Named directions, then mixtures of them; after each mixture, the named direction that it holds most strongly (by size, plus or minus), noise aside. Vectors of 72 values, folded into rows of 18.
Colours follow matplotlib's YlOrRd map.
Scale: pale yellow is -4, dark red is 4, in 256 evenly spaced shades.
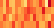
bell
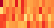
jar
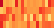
jar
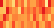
bell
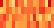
bell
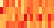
jar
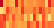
jar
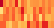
jar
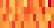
bell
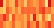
bell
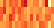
bell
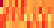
jar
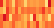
bell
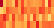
jar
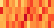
jar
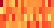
jar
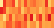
jar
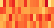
bell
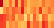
jar
